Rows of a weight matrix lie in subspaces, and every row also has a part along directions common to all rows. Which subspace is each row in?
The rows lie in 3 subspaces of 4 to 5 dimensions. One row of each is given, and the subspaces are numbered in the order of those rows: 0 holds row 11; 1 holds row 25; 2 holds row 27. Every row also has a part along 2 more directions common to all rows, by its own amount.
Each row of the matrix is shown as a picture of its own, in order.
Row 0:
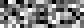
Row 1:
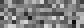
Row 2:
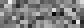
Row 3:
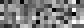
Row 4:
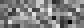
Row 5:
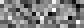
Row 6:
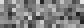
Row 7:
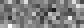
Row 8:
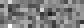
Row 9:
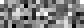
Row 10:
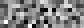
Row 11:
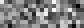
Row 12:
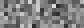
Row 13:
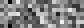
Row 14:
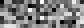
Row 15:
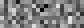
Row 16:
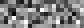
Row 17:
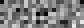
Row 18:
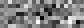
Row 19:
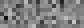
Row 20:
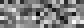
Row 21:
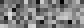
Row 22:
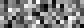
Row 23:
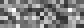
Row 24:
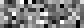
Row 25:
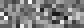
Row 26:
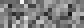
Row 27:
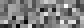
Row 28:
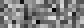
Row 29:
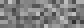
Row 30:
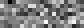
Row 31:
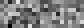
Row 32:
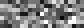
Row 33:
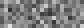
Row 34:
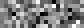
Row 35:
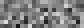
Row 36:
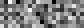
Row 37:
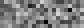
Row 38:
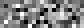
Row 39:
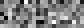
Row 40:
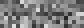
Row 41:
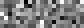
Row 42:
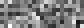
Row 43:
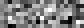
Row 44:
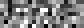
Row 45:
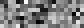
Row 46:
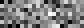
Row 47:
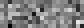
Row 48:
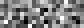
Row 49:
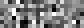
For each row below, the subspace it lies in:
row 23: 2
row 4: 0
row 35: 2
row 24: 1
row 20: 2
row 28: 1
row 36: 0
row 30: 2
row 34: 1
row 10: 2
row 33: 0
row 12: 1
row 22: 0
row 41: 1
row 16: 2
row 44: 2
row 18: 0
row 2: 2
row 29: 2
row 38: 2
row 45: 0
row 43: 0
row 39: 1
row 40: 1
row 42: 0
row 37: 2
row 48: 2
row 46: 0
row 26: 1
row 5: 0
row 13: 0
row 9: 1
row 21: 1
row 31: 0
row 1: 1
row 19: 1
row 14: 1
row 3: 2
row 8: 0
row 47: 0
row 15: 0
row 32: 2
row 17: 1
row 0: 0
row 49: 1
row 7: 0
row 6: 1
